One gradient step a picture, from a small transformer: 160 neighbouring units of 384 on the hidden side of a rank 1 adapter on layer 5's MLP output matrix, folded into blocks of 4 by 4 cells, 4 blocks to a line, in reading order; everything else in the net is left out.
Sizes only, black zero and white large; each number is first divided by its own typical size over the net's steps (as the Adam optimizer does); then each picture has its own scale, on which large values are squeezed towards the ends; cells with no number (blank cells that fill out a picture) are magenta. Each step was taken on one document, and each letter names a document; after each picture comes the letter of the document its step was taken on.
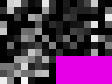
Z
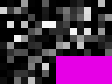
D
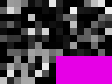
Z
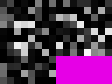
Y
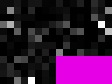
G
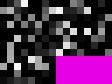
D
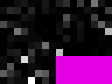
G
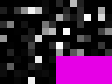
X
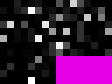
X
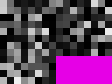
Z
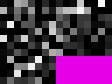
D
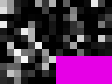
Z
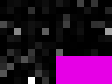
G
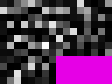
D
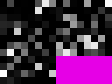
Y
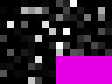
X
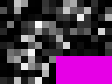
D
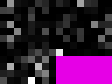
G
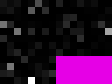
G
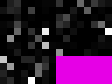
G
